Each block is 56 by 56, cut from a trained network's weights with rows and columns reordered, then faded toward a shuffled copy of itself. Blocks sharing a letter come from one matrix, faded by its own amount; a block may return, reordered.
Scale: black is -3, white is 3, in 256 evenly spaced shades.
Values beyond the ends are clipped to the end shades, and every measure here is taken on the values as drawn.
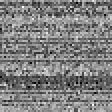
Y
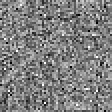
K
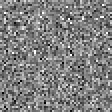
K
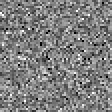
K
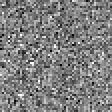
K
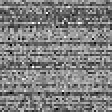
Y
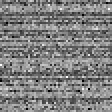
Y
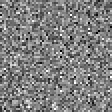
K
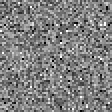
K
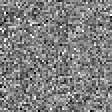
K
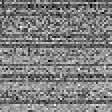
Y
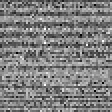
Y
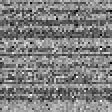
Y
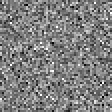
K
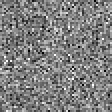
K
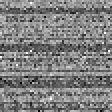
Y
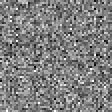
K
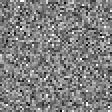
K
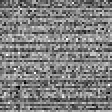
Y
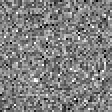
K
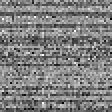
Y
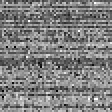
Y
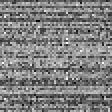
Y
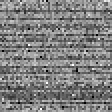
Y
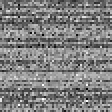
Y
